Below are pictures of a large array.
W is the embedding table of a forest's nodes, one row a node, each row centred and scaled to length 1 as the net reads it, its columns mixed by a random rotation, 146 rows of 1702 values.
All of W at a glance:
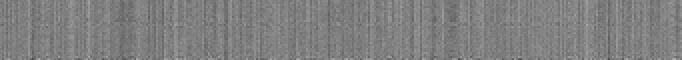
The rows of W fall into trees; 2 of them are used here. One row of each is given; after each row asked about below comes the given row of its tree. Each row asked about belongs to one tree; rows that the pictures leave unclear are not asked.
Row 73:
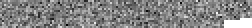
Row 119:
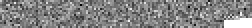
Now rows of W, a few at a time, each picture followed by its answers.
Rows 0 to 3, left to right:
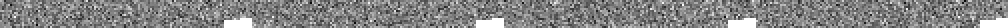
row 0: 119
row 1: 73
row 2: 73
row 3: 119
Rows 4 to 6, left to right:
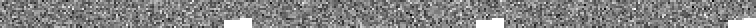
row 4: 119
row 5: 73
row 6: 119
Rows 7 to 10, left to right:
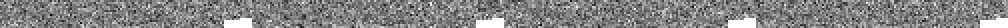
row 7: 73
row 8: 73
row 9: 119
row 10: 73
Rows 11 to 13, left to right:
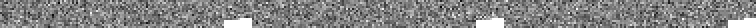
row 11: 73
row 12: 119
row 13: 119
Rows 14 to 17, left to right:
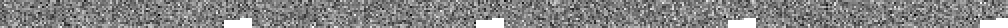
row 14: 73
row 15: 73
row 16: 73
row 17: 73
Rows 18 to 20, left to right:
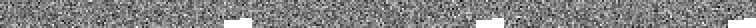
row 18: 73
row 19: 119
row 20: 119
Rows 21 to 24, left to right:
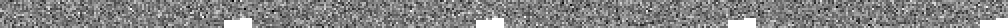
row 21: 119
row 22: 119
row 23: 73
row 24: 73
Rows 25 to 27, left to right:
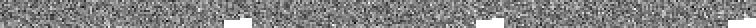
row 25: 73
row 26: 73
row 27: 119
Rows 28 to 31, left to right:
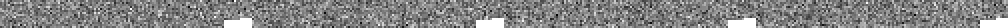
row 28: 119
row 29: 119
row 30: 73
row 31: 73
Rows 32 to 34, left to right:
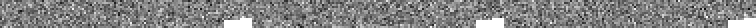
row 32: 119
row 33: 73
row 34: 119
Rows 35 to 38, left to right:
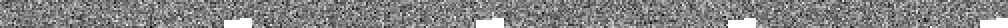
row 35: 119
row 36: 119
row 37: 73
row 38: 119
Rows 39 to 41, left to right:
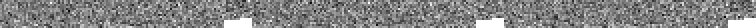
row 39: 73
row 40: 73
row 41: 73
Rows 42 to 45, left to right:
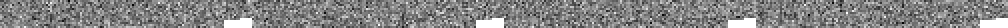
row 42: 73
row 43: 119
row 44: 73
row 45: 73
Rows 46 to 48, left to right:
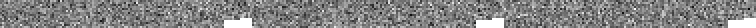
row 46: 73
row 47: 73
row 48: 119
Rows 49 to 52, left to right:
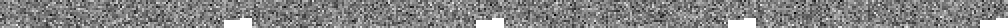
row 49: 73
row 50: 73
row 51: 73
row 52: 73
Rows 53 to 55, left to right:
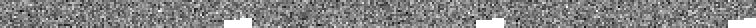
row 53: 119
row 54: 73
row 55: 119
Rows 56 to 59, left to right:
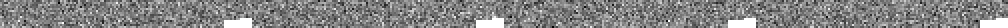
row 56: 73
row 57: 119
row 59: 119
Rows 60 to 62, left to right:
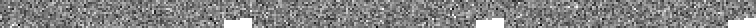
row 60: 73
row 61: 119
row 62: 119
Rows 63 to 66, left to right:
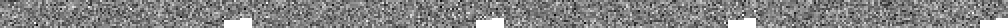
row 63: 119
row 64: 119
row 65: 73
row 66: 73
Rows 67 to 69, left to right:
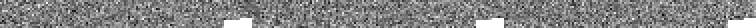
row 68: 73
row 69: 73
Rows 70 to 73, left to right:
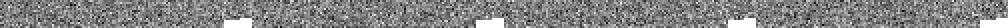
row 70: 73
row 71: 119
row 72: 73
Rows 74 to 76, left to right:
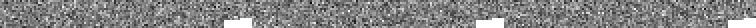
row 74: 119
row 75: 73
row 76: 119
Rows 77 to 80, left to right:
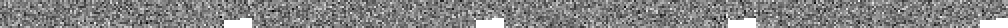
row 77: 73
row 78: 119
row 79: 73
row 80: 73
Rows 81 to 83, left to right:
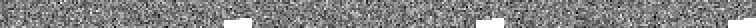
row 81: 73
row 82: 119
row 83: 119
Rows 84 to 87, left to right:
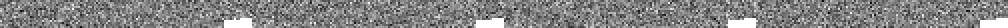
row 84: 119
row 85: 73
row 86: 73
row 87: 119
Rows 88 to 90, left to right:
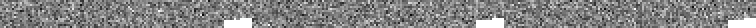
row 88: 119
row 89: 73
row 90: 119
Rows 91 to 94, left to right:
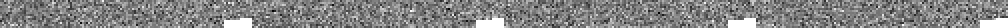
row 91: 73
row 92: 119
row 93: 73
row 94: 73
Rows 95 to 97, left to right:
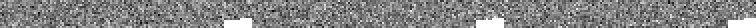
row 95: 73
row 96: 119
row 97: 119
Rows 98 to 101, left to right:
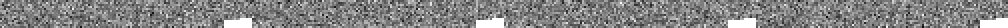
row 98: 119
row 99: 73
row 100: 73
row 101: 119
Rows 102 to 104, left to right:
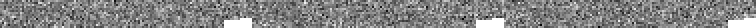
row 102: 119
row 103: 73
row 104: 119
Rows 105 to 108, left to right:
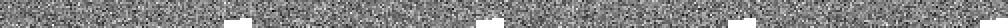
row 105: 73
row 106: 119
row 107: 119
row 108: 119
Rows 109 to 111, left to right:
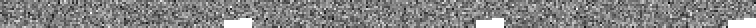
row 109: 73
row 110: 119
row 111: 119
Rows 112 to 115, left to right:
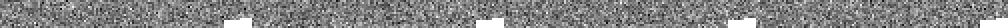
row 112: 119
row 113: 73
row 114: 73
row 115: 119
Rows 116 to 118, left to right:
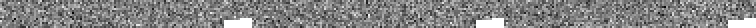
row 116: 119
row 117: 119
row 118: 73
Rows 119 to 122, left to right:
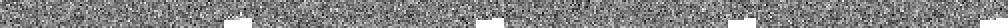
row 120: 73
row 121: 73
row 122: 119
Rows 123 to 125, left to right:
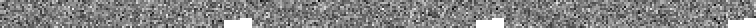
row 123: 119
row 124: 119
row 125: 73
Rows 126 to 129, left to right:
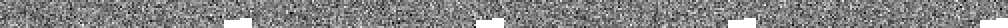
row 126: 73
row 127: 73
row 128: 119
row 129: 119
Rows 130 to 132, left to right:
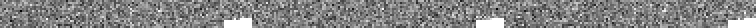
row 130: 119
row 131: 119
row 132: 119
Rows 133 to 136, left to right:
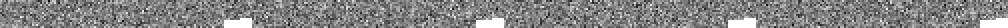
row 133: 73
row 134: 119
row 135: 119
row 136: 119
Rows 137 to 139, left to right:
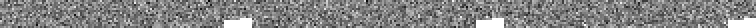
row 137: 119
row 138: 119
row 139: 73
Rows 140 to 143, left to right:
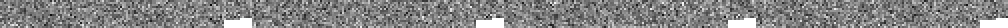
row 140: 73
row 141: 73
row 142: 73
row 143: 73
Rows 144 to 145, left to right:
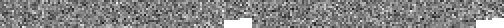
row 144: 73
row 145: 119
